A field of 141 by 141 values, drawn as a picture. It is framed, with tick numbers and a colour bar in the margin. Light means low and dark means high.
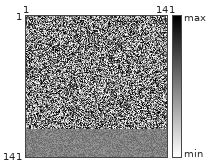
The grain is fine, like static. Overall the values sit about 50% of the way up the scale. No single row or column stands out from its neighbours. No regular stripes run through it. No overall slope runs across the table. The bottom part is calmer, past a seam about 80% of the way down.
